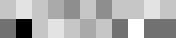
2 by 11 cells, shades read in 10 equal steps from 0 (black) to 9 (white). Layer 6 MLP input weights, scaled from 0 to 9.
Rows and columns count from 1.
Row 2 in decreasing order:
9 8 7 7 7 6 4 4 4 4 0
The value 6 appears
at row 1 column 4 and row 2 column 6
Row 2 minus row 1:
-3 -8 0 2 2 -1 2 -3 2 -4 -3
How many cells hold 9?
1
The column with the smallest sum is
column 2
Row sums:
74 60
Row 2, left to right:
4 0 7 8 7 6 7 4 9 4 4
